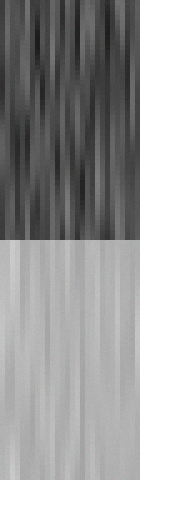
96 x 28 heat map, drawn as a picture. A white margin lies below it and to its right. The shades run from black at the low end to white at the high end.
It is made of 2 by 1 panels. Panel 1,1: low, streaked downward. Panel 2,1: high, streaked downward, faint in contrast.
